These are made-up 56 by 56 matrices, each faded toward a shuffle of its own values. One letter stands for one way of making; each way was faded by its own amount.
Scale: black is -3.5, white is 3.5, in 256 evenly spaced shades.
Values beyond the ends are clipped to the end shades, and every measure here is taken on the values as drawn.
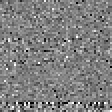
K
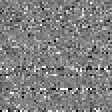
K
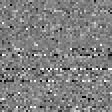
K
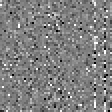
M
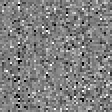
M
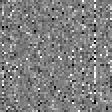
M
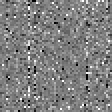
M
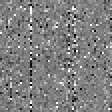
M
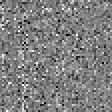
M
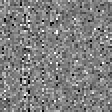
M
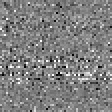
K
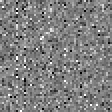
M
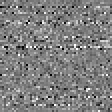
K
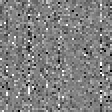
M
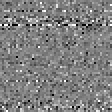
K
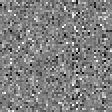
M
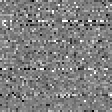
K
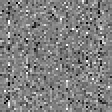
M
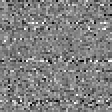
K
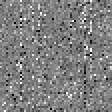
M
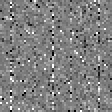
M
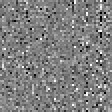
M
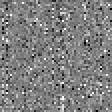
M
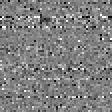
K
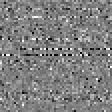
K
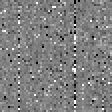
M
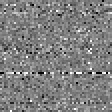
K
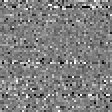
K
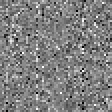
M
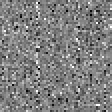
M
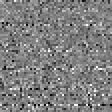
K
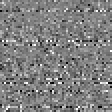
K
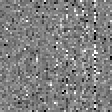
M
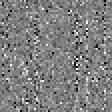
M
